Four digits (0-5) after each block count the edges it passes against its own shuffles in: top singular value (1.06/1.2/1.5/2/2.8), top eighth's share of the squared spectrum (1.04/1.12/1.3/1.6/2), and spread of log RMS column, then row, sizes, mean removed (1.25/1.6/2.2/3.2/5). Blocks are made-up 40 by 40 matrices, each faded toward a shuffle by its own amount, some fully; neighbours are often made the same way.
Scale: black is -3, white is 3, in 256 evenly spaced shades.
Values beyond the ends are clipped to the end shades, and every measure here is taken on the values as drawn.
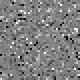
2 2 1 0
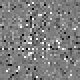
2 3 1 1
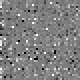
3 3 1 1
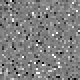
0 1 0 0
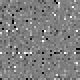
2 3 1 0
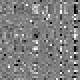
4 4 2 1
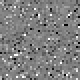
1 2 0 0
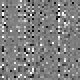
4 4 3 1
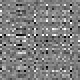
4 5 3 3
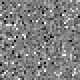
2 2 0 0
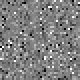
1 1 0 0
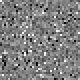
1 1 0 0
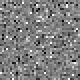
2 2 0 1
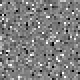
1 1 0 0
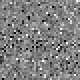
1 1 0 1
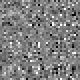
3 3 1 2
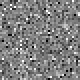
0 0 0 0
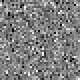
1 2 0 0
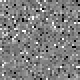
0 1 0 0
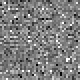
3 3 0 0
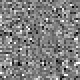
3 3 1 1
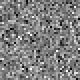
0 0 0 0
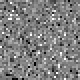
1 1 0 0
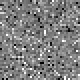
0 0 0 0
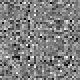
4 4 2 2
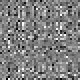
4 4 2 2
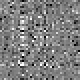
4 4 2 2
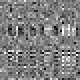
4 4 3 3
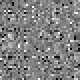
3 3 2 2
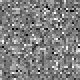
3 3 1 1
